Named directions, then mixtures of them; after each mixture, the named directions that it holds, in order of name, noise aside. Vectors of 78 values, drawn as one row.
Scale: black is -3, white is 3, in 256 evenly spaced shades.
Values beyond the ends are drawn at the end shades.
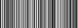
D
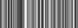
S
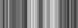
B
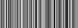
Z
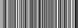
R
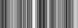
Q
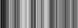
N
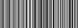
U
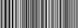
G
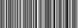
Z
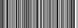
R, S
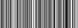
Q, Z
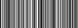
D, S, U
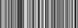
S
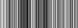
N, U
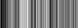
N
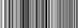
G, N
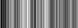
N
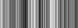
B, N, R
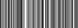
S
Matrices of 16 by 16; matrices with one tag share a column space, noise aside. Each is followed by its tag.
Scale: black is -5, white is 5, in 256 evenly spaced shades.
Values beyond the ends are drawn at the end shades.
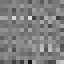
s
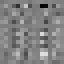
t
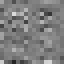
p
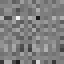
s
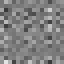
p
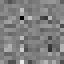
s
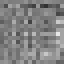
t
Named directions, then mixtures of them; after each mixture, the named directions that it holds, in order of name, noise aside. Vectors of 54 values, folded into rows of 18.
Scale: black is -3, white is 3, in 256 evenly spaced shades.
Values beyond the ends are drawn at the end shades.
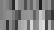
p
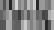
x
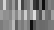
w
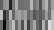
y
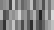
p, w, y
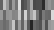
w, y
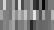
w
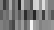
w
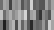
w, y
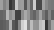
p, x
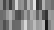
p, x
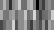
w, x, y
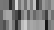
p, x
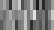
w, x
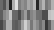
x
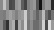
p, w, y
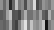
p, x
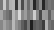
p, w, x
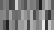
p, y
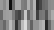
p, w, x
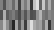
w, y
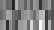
p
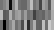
y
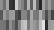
p, x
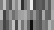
w, y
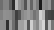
p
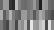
p, y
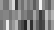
p
